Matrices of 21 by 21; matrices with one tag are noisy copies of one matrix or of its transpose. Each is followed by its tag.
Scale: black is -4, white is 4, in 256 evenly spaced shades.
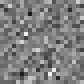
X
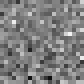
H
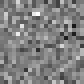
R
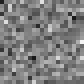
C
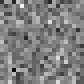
C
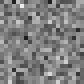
C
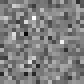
R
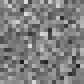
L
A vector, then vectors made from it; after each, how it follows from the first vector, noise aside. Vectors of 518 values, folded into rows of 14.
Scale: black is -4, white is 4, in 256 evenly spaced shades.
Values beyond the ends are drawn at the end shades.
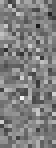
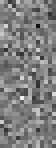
copied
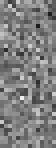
copied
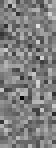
negated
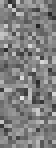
copied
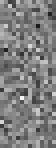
copied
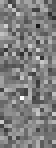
copied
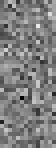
negated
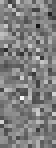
copied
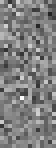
copied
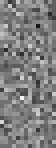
copied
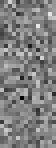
negated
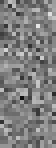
negated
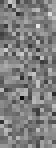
negated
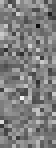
copied
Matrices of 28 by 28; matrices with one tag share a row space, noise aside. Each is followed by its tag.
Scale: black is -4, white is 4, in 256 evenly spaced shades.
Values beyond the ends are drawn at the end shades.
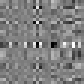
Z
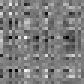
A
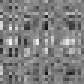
A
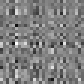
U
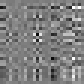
Z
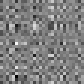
U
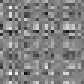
A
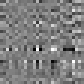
Z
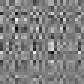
U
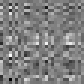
A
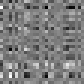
A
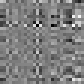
Z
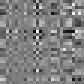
Z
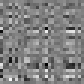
A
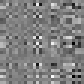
Z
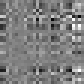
Z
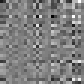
Z
